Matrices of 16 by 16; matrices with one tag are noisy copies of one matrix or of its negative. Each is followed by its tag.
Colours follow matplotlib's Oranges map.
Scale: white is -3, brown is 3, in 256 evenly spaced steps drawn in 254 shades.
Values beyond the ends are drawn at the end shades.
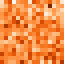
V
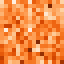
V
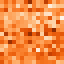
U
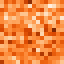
U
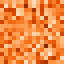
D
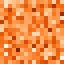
D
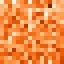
V
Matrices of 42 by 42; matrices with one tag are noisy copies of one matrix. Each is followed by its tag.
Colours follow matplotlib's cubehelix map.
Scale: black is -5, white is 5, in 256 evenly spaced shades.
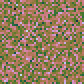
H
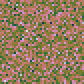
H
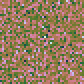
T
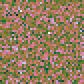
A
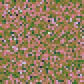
A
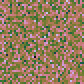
T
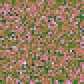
A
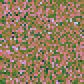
A
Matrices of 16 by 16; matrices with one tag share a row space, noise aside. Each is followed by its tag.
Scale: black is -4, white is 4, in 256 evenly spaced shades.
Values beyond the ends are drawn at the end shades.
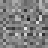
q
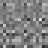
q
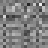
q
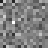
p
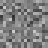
p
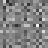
q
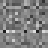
q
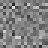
p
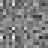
p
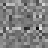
q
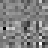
q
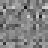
q
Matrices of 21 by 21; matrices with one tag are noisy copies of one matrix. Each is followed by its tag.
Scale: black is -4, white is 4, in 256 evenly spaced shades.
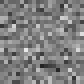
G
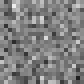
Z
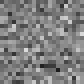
G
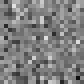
Z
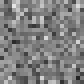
Z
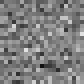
G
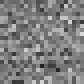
G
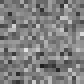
G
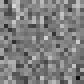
Z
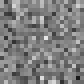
Z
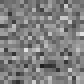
G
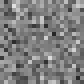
Z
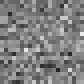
G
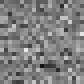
G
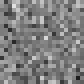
Z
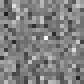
Z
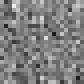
Z
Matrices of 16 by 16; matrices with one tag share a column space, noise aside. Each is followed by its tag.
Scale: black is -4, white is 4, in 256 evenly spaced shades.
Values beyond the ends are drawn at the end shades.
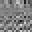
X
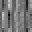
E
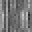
E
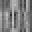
E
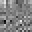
X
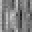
E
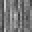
E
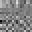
X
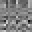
X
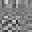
X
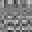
X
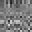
X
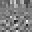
X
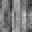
E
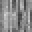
E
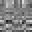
X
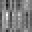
E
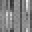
E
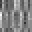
E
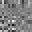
X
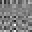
X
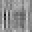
E
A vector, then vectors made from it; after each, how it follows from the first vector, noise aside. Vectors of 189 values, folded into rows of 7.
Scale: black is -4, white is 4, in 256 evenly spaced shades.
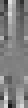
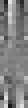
copied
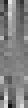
copied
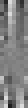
copied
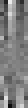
copied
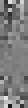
sign-scrambled
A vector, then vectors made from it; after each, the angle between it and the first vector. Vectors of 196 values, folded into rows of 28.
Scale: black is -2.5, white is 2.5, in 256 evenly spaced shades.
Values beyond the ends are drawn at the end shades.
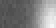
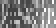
partly aligned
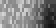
nearly opposite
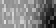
nearly opposite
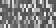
orthogonal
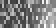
partly aligned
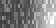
nearly parallel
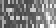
partly aligned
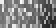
partly opposed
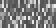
orthogonal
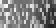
partly opposed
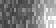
nearly parallel
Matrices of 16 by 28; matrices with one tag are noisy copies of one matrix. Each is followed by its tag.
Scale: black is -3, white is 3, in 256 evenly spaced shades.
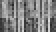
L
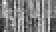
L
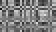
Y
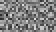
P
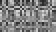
Y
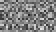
P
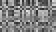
Y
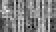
L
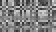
Y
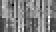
L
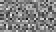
P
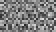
P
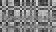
Y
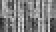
L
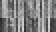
L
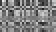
Y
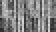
L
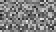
P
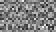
P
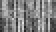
L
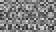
P
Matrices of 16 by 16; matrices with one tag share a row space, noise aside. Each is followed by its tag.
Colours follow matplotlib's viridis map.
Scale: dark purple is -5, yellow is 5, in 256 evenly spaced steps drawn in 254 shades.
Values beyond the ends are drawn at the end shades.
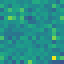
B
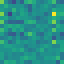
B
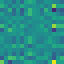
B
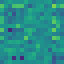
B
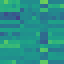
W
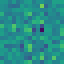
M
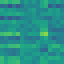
W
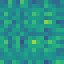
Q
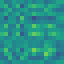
Q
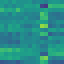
W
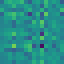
M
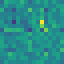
M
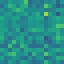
Q
